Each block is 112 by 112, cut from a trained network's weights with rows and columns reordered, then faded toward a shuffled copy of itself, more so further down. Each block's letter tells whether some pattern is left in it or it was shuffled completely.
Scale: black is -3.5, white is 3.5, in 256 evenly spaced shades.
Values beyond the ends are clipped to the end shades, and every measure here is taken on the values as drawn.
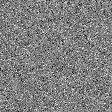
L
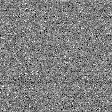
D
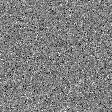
L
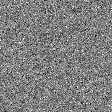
L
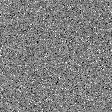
L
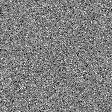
L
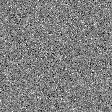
L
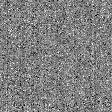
D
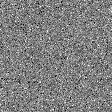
L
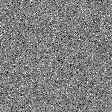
L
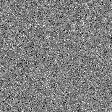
L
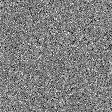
L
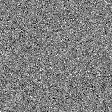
D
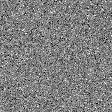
L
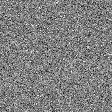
L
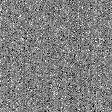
D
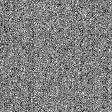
D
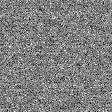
D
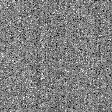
D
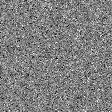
L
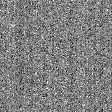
D
